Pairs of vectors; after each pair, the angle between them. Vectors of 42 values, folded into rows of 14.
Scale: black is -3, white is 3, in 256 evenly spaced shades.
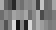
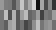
partly aligned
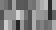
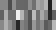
nearly parallel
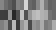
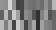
partly opposed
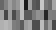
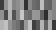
nearly parallel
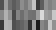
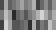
nearly parallel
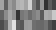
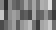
orthogonal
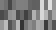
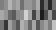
nearly opposite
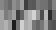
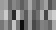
partly opposed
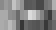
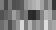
nearly opposite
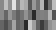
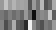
nearly parallel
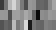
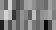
orthogonal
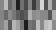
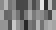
nearly parallel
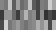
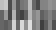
orthogonal
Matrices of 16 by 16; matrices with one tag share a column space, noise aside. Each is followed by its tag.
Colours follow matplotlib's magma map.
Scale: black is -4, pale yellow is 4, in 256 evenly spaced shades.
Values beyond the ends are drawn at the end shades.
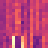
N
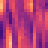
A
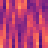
A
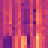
N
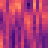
A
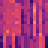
N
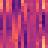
A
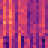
N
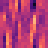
A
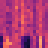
N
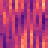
A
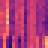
N
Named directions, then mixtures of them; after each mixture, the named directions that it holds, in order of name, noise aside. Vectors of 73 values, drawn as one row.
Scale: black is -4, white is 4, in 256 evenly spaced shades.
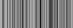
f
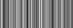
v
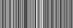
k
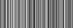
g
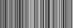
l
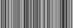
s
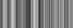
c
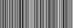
f, l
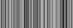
s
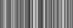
c, s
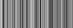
f, v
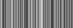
k, v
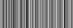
g, v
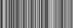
f, g, v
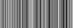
f, l, s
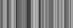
c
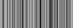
f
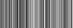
c, g, l
